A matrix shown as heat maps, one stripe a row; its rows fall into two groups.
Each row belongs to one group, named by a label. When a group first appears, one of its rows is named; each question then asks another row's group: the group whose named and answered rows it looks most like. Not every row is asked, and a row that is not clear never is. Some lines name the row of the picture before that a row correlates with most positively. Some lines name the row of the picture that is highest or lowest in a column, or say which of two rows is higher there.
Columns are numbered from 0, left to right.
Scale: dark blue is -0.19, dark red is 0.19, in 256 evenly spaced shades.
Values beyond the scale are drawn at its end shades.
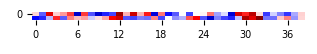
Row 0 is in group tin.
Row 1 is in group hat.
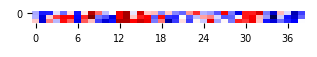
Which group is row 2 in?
tin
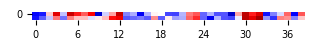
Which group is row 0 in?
hat
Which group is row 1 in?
hat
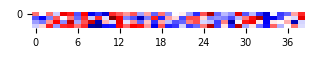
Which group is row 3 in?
tin
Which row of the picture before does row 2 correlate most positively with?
0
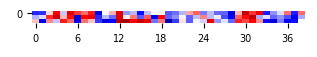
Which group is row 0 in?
hat
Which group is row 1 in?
tin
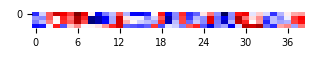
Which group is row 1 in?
tin
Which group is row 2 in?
tin
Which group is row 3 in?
hat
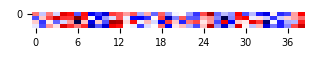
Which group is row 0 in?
tin
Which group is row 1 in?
tin
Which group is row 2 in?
hat
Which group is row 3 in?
tin
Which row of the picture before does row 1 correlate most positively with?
0
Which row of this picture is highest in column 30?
1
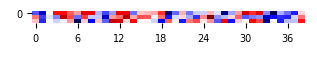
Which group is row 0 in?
tin
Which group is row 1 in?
tin
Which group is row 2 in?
hat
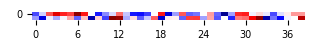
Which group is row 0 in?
tin
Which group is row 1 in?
hat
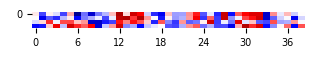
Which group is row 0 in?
hat
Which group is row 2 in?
tin
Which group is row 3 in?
hat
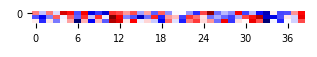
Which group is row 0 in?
tin
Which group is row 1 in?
hat
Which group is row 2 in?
hat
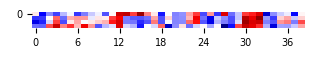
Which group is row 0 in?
hat
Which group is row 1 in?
hat
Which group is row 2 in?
hat
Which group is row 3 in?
tin
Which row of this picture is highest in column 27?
0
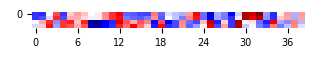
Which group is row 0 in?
hat
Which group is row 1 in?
hat
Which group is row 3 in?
tin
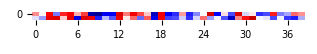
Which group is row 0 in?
tin
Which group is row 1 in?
tin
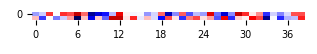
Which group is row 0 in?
tin
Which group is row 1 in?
hat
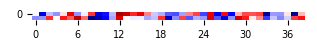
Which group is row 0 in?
hat
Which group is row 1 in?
tin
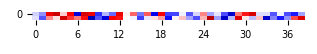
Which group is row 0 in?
tin
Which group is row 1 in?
tin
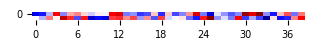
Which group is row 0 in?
hat
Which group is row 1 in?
tin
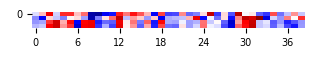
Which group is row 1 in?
hat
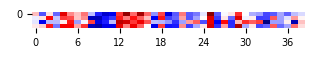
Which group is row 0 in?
tin
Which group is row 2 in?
hat
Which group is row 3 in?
tin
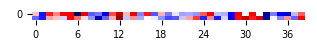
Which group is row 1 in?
hat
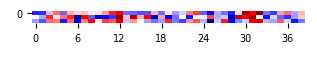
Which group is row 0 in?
hat
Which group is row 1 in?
tin
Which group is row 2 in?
hat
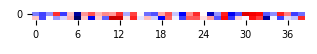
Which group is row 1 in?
hat
